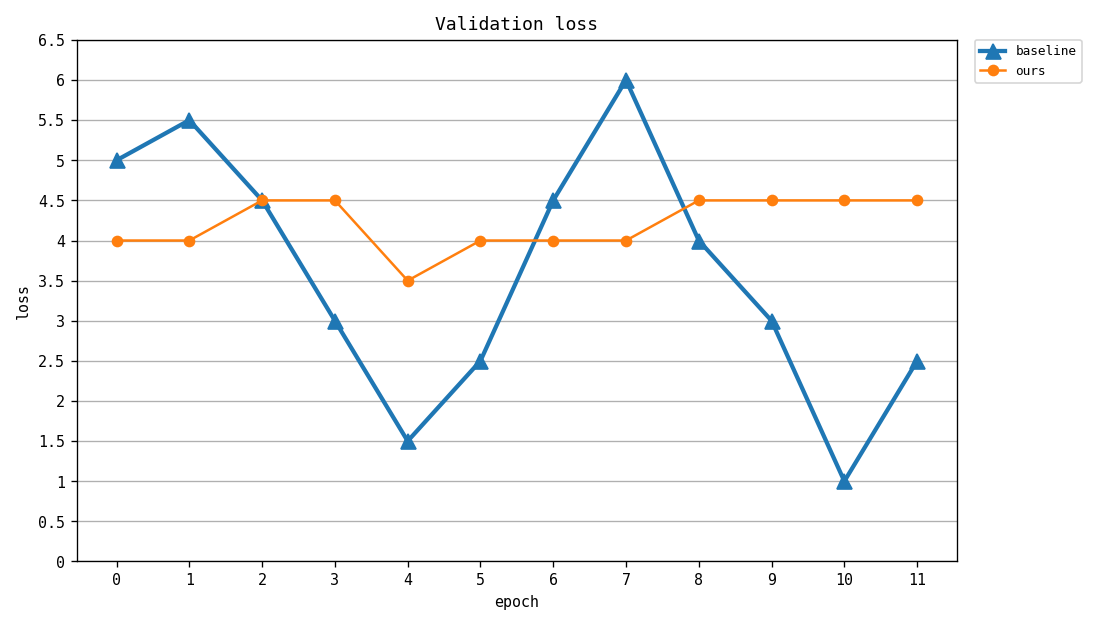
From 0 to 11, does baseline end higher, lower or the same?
lower
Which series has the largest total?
ours
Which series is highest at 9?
ours
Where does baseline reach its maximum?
7
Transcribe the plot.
Title: Validation loss
x-axis: epoch, ticks 0 1 2 3 4 5 6 7 8 9 10 11
y-axis: loss, ticks 0 0.5 1 1.5 2 2.5 3 3.5 4 4.5 5 5.5 6 6.5
Legend: baseline, ours
Values:
baseline: 5 5.5 4.5 3 1.5 2.5 4.5 6 4 3 1 2.5
ours: 4 4 4.5 4.5 3.5 4 4 4 4.5 4.5 4.5 4.5
